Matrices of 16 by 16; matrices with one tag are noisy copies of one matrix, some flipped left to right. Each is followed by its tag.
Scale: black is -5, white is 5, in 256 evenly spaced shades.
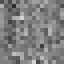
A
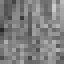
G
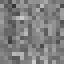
A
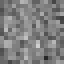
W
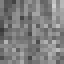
G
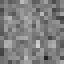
W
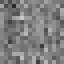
A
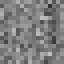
A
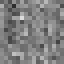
A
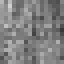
G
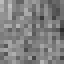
G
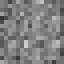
W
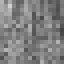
G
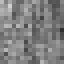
G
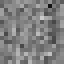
A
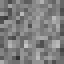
W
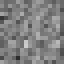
W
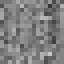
A
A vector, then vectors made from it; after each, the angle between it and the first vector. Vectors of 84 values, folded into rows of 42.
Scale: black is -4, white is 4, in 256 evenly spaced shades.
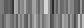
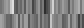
nearly opposite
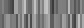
nearly parallel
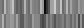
partly opposed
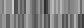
nearly opposite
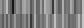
partly aligned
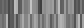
partly aligned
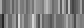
partly aligned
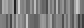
partly opposed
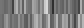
nearly parallel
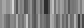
nearly opposite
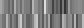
partly aligned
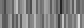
partly aligned
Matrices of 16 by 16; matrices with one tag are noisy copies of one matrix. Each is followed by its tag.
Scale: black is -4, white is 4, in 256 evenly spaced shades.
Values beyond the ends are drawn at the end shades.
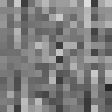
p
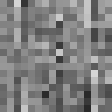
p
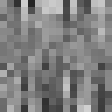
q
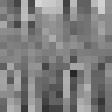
q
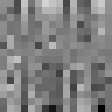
q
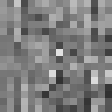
p
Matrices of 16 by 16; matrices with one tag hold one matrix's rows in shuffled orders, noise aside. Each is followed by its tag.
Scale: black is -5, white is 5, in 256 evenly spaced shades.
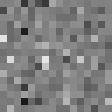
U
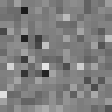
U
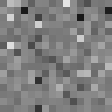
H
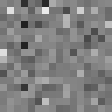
U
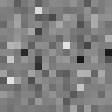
H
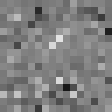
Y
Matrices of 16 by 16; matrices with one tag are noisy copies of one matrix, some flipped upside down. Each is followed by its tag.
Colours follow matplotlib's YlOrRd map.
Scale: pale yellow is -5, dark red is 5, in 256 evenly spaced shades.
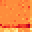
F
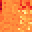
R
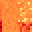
R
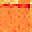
F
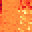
R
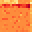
F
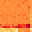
F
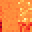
R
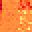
R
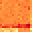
F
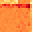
F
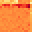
F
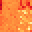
R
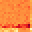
F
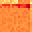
F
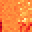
R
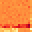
F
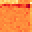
F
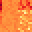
R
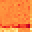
F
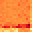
F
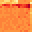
F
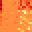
R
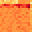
F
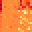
R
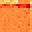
F
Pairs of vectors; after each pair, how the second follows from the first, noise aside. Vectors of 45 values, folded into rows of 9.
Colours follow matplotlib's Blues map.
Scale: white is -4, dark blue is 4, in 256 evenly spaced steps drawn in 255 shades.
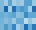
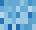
wrapped around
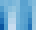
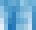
negated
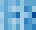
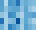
wrapped around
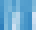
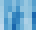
negated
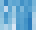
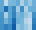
negated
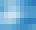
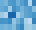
sign-scrambled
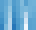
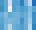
wrapped around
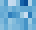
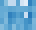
sign-scrambled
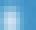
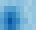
negated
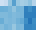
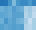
negated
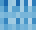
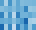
wrapped around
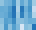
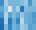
wrapped around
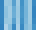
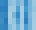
wrapped around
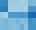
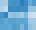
negated
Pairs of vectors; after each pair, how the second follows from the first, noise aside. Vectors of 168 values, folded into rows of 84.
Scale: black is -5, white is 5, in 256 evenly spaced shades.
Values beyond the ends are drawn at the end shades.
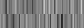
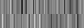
reversed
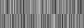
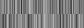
reversed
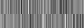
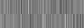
shrunk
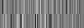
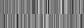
reversed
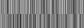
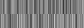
reversed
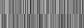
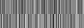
reversed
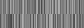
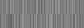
shrunk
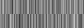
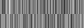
reversed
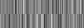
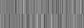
shrunk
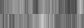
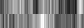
scaled up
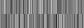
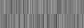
shrunk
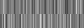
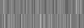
shrunk
